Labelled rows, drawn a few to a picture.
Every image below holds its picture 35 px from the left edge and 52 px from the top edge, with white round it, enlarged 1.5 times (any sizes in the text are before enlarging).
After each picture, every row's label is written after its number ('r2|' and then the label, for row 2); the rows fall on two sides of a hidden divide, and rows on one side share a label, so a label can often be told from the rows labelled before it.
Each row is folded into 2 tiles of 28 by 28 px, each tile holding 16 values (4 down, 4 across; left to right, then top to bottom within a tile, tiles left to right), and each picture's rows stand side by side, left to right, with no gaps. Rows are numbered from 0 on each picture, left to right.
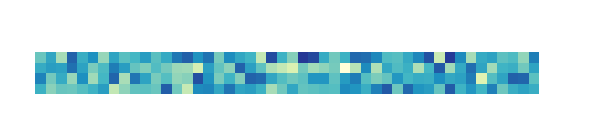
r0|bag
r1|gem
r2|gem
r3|gem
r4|gem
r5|gem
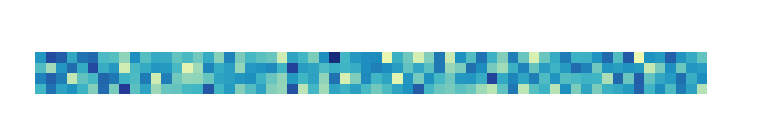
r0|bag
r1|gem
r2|gem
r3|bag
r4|gem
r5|gem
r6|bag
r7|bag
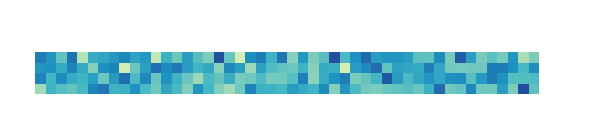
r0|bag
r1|gem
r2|gem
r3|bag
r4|bag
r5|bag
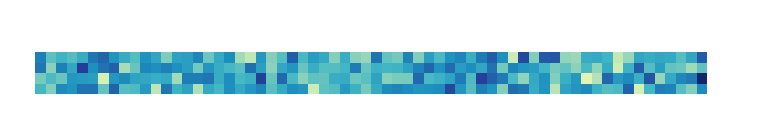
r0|bag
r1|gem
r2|gem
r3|gem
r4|bag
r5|bag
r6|gem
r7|gem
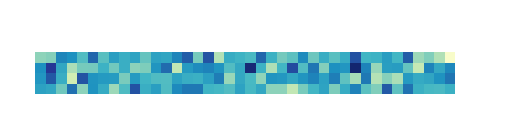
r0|gem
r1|bag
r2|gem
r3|bag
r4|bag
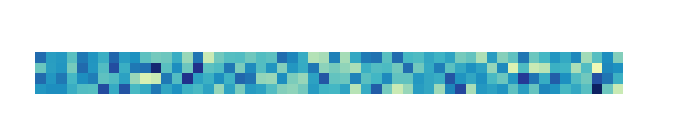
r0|bag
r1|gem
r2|gem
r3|gem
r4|gem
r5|gem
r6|gem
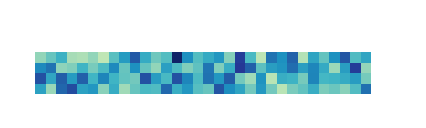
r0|gem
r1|gem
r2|bag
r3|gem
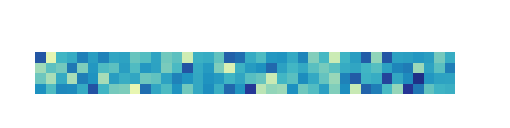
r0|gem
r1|gem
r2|bag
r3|gem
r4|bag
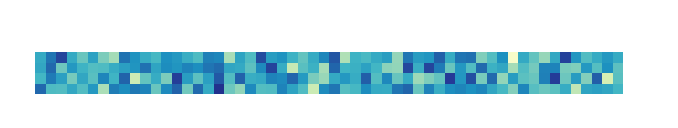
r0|gem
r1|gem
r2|bag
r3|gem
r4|bag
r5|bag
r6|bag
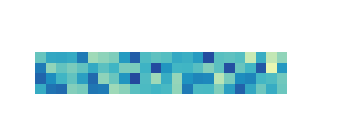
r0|bag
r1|bag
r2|gem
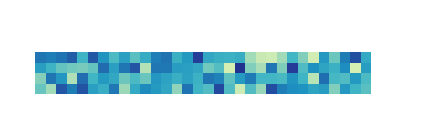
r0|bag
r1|bag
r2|bag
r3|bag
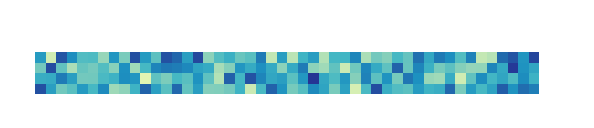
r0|gem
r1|bag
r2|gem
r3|gem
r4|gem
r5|bag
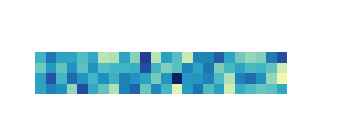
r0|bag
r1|gem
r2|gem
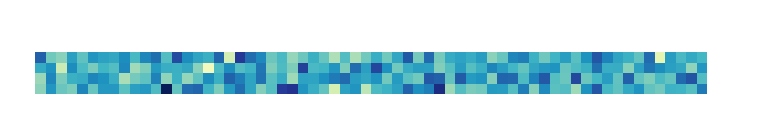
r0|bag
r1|bag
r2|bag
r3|gem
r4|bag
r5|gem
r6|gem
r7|gem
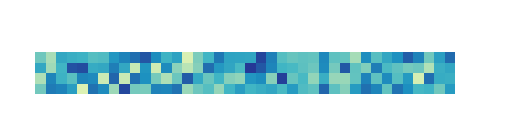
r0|bag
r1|gem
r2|bag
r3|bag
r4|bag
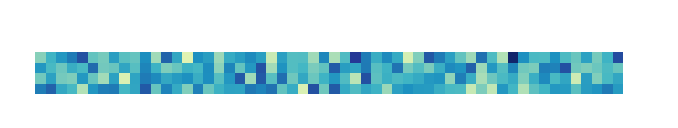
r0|bag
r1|gem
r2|bag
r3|bag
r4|gem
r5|gem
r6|gem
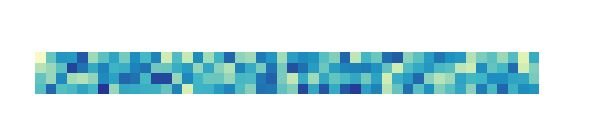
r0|bag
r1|gem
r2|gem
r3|bag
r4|gem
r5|gem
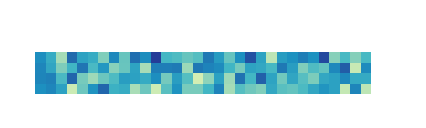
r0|bag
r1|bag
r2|bag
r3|bag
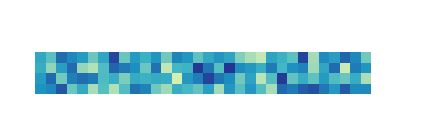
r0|bag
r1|bag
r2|gem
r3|bag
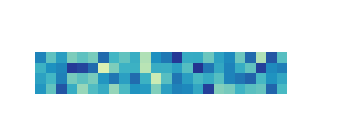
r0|gem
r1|bag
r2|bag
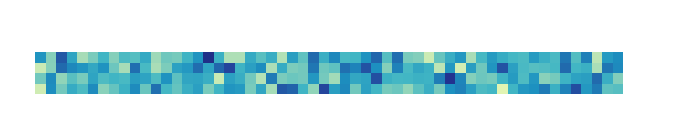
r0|gem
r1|gem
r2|gem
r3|gem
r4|gem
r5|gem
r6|gem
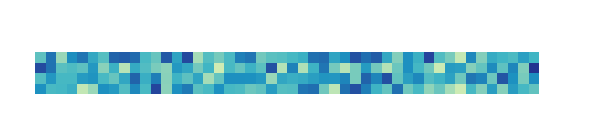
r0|bag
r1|bag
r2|bag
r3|bag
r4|bag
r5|bag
